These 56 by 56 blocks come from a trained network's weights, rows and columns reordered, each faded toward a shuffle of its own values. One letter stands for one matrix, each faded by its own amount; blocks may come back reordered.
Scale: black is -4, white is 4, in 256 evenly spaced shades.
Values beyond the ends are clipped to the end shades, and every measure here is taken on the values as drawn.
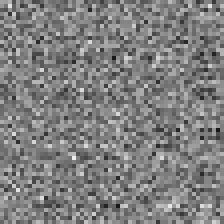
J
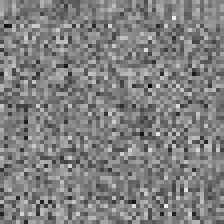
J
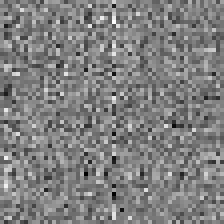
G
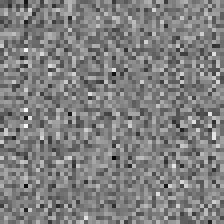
G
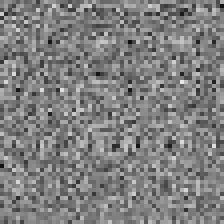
J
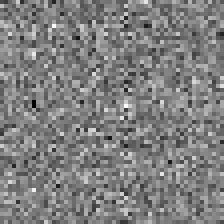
G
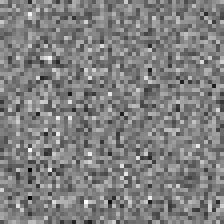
G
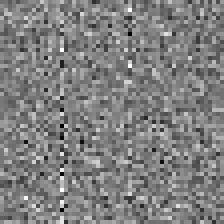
G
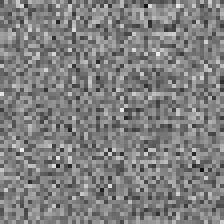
J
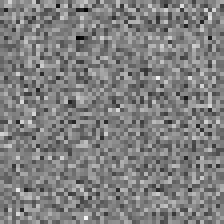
J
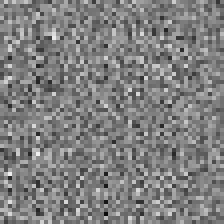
J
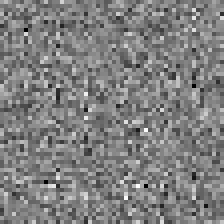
G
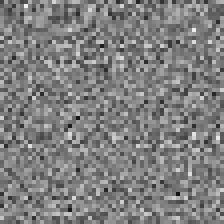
J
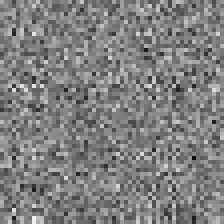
J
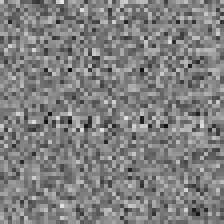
J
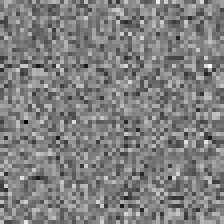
J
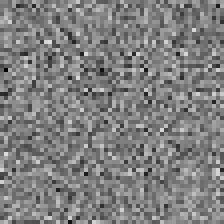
J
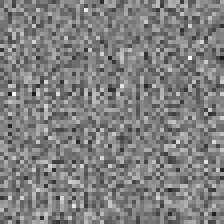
J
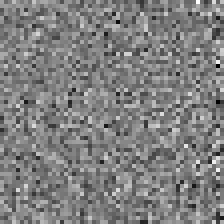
G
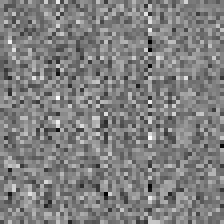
G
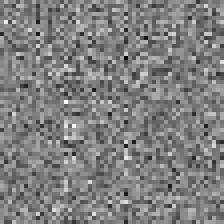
G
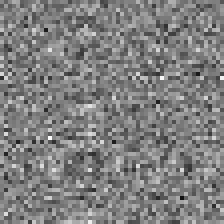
J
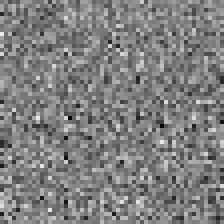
G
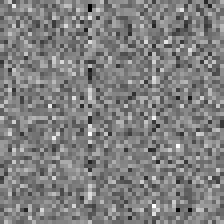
G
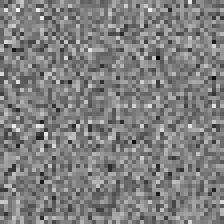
G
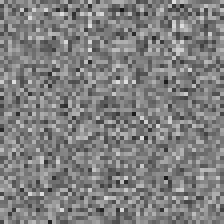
J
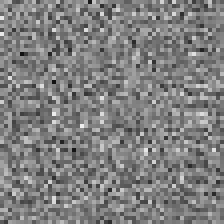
J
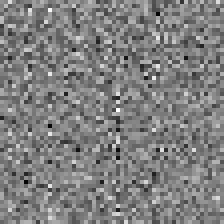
G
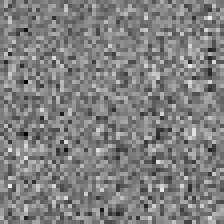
G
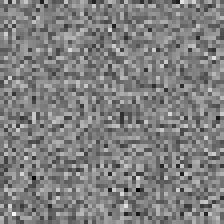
J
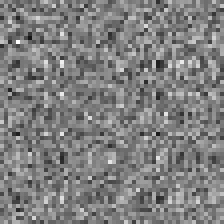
J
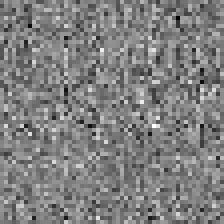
G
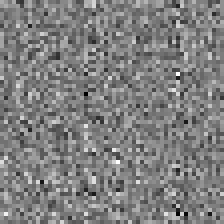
G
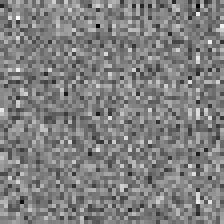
G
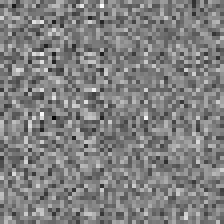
J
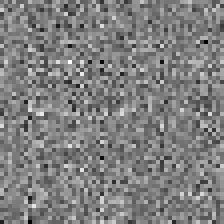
G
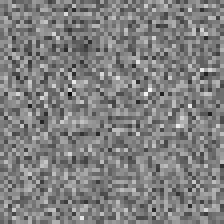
J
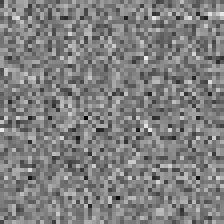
J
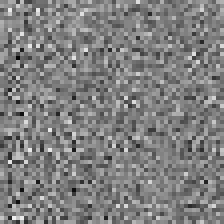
G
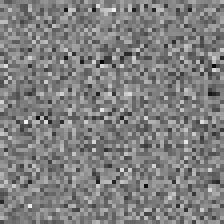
J
